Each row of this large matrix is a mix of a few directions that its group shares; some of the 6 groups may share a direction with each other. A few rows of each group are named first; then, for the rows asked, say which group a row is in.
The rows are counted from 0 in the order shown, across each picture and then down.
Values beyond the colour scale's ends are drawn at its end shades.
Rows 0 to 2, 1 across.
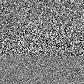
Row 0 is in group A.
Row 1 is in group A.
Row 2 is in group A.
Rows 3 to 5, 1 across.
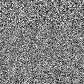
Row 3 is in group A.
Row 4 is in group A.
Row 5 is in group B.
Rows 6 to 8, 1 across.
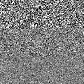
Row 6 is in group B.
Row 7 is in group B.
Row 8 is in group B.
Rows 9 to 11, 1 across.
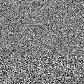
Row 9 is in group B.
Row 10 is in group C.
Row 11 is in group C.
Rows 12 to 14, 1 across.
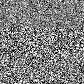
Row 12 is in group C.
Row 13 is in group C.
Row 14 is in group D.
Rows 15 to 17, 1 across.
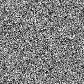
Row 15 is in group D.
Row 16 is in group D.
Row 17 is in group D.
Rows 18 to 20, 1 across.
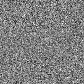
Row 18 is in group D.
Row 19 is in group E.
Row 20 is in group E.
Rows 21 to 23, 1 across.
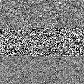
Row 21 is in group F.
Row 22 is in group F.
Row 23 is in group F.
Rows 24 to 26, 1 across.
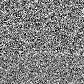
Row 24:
D
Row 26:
A
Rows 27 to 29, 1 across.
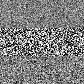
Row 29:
E
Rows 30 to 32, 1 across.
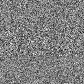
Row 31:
A
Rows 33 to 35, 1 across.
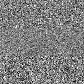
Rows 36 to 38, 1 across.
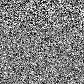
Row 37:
E
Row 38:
B
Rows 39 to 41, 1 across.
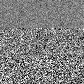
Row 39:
A
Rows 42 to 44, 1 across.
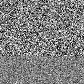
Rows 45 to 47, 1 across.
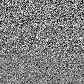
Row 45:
C
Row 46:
A
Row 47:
A
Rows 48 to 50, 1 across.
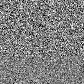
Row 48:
A
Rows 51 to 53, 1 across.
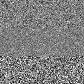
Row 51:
B
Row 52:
F
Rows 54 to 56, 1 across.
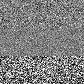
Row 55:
D
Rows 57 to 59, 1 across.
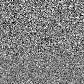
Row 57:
C
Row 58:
E
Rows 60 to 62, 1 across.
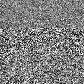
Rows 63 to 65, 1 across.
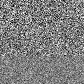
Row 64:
F
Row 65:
B
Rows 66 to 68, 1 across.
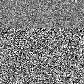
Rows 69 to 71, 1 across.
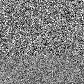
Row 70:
B
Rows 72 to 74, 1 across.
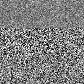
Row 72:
F
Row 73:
D
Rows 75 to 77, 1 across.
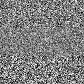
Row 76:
E
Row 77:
B
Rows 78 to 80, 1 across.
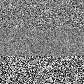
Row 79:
D
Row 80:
E
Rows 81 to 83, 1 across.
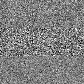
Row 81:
E
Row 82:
C
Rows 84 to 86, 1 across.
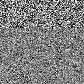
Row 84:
B
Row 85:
E
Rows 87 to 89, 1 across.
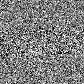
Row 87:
B
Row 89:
B
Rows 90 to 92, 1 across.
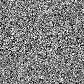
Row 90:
E
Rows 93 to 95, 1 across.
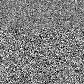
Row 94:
B
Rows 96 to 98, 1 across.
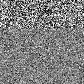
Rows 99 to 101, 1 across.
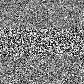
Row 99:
D
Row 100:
E
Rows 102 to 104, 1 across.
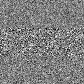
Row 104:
E
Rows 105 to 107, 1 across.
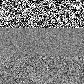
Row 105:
F
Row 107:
D
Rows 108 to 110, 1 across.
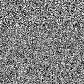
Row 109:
E
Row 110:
A
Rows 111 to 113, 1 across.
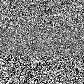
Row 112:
E
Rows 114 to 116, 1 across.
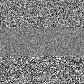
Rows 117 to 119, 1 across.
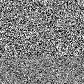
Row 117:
B
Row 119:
F
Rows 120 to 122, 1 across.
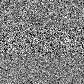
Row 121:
D
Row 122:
A
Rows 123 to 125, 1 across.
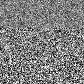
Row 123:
D
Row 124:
F
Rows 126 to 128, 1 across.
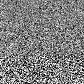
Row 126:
B
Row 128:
C
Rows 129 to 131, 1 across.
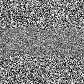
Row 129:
F
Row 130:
C
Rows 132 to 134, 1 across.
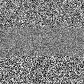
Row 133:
B
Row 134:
A
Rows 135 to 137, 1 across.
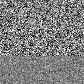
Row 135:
A
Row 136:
B
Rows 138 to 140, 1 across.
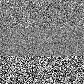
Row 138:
C
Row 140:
E
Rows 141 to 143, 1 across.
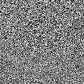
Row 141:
A
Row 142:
B
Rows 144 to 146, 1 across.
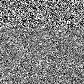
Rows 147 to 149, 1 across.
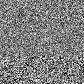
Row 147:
A
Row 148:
E
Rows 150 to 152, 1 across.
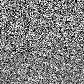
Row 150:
C
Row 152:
A
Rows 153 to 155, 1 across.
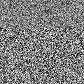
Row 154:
A
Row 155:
D
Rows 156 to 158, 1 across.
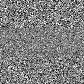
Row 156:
B
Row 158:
F
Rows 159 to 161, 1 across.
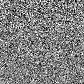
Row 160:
A
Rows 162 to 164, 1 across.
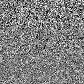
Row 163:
A
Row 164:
F
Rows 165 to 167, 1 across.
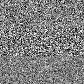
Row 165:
C
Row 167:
E
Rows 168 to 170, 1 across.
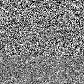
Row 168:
F
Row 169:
F
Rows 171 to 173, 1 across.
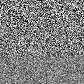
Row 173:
B
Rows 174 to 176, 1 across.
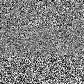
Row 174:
A
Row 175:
F
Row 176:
D
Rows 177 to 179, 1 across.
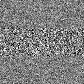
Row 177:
B
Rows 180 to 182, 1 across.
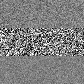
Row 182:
F
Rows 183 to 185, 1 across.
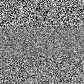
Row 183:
A
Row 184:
B
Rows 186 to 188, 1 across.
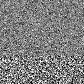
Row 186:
D
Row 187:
D
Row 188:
A
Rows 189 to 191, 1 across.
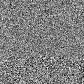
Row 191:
D
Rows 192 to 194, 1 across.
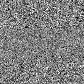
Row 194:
A
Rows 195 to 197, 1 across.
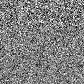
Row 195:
A
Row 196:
F
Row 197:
A
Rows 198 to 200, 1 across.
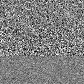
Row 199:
B
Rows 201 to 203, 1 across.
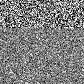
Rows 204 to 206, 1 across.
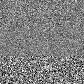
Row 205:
D
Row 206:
E
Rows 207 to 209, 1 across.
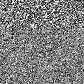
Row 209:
E
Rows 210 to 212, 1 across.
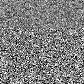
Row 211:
D
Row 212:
B
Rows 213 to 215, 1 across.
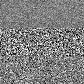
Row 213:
C
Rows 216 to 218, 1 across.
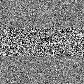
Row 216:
E
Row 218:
F
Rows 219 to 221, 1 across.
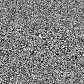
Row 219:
B
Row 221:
B
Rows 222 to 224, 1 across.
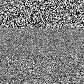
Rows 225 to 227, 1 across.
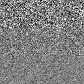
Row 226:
F
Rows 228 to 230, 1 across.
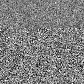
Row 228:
C
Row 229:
C
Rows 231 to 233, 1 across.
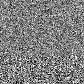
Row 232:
A
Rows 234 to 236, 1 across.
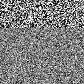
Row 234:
B
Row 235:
A
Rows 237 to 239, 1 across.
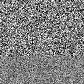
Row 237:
A
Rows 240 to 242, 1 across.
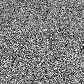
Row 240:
A
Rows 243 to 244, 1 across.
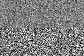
